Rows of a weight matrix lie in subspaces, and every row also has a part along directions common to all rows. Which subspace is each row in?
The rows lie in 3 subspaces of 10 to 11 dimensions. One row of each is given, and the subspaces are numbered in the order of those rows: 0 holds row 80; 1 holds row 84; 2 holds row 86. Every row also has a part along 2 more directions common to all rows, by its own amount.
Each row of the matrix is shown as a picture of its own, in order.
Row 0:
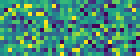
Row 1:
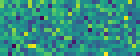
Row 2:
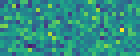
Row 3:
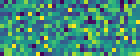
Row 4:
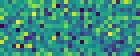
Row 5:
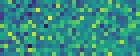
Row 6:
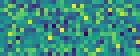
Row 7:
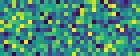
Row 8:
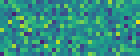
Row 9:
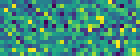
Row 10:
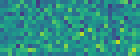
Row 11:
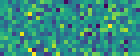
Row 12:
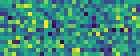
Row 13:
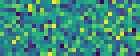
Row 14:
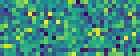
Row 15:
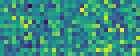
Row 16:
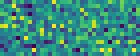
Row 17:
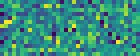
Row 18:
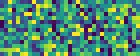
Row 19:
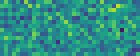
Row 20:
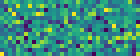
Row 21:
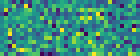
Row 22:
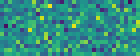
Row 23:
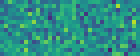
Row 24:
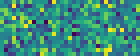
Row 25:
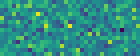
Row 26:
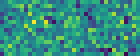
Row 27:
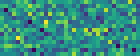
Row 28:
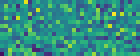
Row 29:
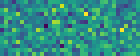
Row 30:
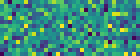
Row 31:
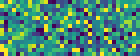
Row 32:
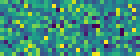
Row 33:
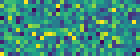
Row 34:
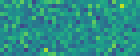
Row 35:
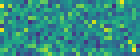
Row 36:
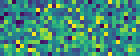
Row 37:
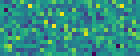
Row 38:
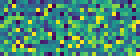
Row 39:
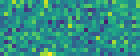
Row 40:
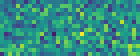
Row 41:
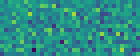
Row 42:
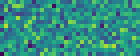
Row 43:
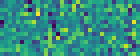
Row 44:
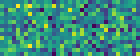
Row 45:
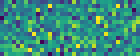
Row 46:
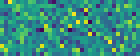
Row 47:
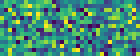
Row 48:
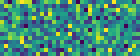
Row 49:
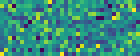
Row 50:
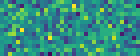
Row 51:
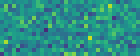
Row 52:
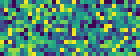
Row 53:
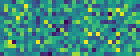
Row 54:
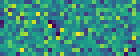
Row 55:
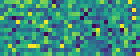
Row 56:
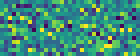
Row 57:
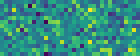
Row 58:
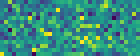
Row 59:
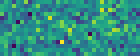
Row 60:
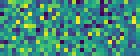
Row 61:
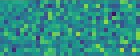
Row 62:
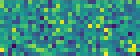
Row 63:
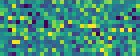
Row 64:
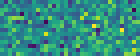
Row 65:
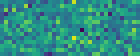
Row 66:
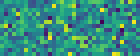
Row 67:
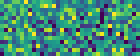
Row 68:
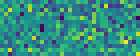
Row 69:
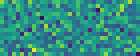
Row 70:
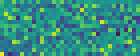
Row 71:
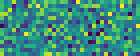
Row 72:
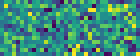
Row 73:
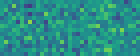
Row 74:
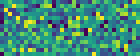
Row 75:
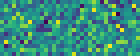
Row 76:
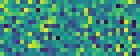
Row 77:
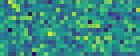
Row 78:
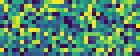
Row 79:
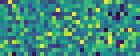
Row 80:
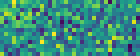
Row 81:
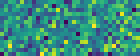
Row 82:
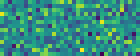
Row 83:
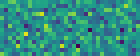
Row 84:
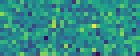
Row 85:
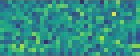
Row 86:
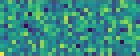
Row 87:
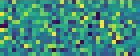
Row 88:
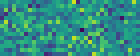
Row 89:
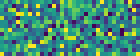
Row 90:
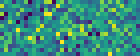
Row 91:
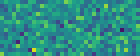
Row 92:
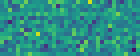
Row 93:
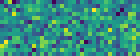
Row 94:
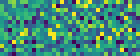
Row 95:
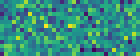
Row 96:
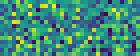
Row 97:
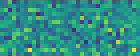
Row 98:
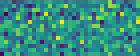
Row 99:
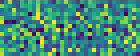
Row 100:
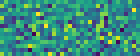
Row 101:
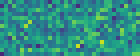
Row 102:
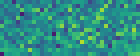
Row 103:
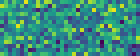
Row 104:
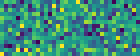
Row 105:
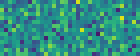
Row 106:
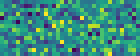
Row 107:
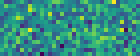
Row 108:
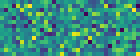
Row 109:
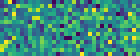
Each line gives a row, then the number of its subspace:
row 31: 2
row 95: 1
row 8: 2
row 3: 1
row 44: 0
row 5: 0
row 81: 1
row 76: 1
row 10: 0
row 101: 0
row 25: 2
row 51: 0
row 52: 2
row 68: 0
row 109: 2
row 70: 0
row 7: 0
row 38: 0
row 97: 2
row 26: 1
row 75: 0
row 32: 1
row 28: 2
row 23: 1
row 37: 1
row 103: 0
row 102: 0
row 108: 0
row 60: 0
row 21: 1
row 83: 2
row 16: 2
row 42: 1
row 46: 2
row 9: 1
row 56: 2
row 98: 0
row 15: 0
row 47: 2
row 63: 2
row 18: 1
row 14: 1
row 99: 2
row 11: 2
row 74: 1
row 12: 2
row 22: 1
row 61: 0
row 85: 0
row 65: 1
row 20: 2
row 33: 0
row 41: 2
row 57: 1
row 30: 2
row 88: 1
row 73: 0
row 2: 2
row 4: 0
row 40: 0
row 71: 1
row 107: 1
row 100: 2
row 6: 1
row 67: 2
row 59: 0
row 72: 0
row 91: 2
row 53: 1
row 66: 1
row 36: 0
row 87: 2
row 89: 1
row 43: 1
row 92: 2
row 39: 1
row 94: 2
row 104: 1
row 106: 0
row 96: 2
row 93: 2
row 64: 1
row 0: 0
